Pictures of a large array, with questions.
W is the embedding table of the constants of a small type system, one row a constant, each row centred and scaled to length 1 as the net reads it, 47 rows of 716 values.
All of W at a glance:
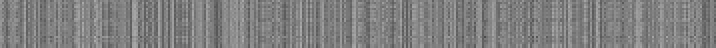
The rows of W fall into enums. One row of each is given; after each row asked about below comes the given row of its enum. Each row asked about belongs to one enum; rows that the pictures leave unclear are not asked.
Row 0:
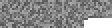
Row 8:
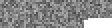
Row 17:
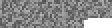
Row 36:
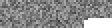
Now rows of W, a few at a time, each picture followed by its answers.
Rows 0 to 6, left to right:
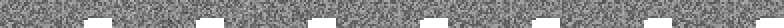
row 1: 36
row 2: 8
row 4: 0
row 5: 17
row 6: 0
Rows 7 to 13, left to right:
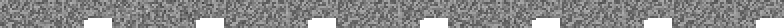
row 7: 0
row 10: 17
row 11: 0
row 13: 17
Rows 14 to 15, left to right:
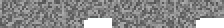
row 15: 0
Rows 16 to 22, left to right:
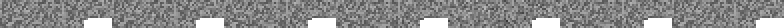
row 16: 17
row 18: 0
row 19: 0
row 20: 36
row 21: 0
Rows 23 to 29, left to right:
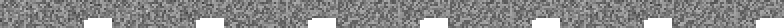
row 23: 8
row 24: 8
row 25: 0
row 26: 17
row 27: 17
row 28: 8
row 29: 17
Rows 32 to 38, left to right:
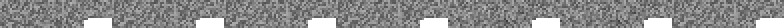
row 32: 0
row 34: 17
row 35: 17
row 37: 36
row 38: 17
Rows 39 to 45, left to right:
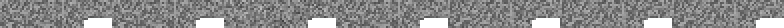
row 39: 0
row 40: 0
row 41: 36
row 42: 0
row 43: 17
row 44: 17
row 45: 17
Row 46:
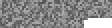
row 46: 17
